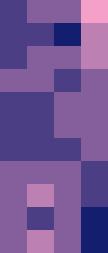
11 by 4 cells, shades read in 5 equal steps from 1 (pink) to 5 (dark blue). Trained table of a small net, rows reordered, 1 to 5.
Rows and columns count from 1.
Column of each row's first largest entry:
1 3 1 3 1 1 1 4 4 4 4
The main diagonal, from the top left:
4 4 3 3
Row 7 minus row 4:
1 1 0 0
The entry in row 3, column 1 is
4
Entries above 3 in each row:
1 3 1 1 2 2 3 1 1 2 1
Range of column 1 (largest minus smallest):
1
